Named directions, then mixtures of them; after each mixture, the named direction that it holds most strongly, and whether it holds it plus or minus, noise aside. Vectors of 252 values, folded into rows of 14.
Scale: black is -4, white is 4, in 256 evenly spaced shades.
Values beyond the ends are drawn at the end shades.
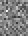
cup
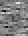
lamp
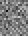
cup, minus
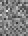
cup, plus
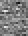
lamp, minus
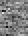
lamp, plus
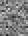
cup, plus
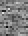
lamp, plus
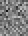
cup, minus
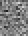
cup, minus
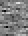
lamp, plus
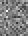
cup, plus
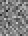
cup, minus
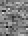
lamp, plus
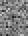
cup, plus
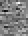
lamp, plus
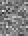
cup, minus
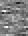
lamp, minus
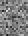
cup, plus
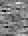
lamp, plus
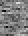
lamp, plus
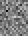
cup, minus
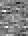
lamp, minus
